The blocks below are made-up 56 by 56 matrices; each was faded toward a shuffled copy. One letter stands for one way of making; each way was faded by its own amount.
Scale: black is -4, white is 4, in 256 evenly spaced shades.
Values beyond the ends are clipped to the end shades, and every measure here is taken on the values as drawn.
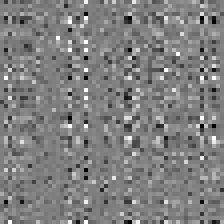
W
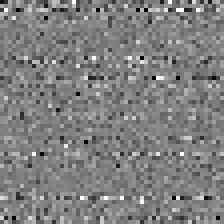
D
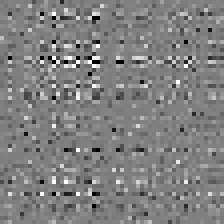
W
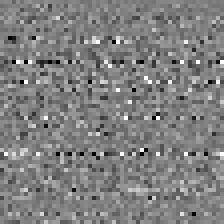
D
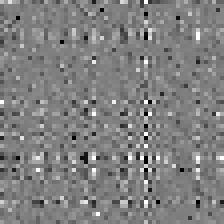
W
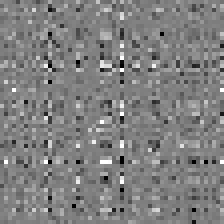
W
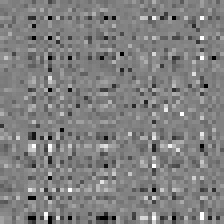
W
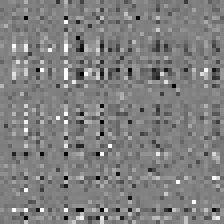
W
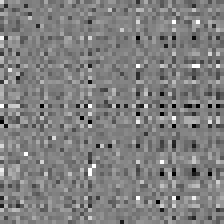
W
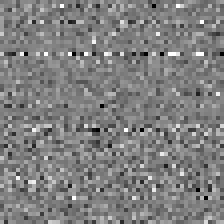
D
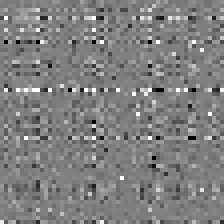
W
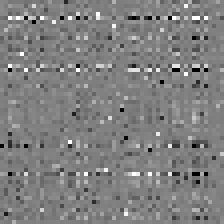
W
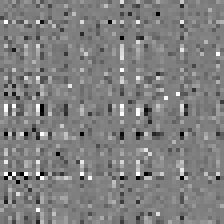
W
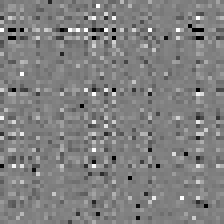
W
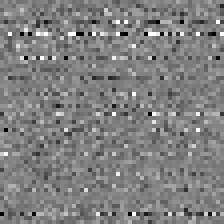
D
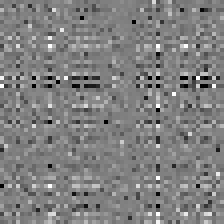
W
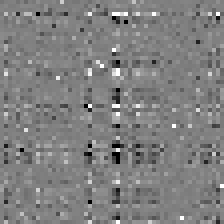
W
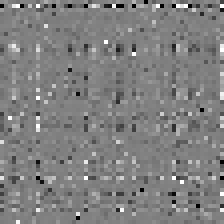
W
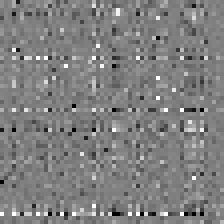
W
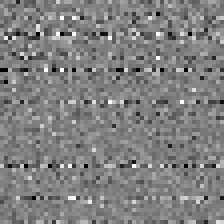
D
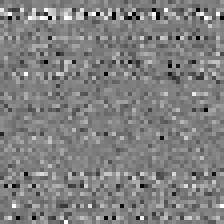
D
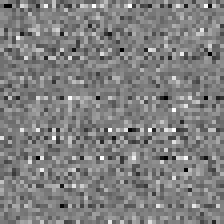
D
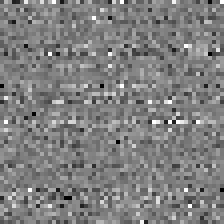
D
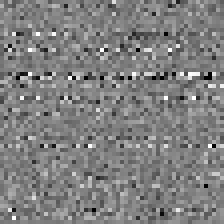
D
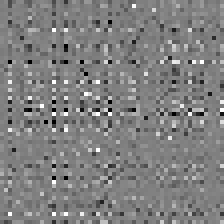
W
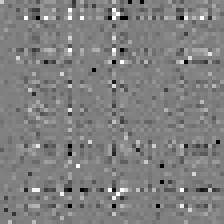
W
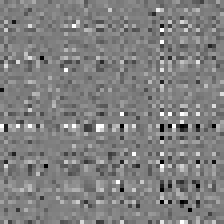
W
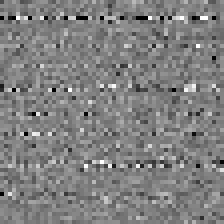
D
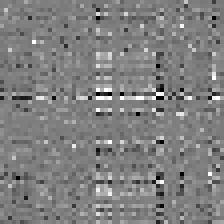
W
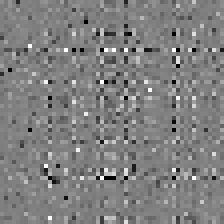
W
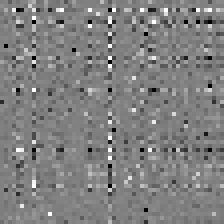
W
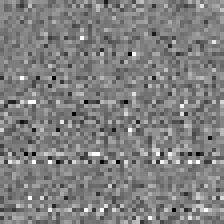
D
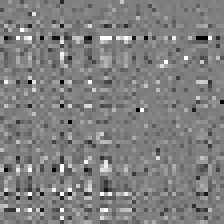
W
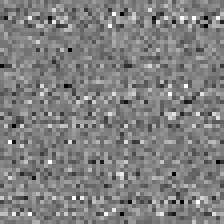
D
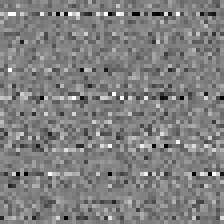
D
